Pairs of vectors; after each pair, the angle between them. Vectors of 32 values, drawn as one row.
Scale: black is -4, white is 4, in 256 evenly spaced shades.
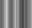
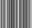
partly aligned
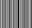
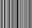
orthogonal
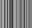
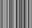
partly aligned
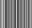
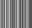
partly opposed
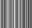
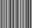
partly aligned
